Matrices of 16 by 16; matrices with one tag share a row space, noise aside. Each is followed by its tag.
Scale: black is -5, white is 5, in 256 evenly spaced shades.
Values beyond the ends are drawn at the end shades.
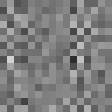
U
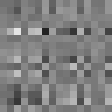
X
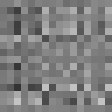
X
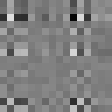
U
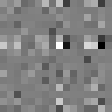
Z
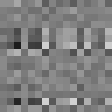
X
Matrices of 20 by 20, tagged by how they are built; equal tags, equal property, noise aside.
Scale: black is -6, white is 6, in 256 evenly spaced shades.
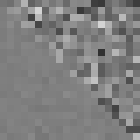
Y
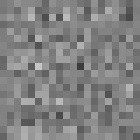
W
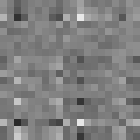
W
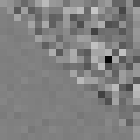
Y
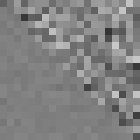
Y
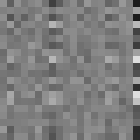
W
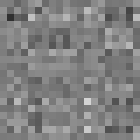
W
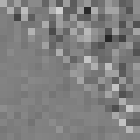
Y
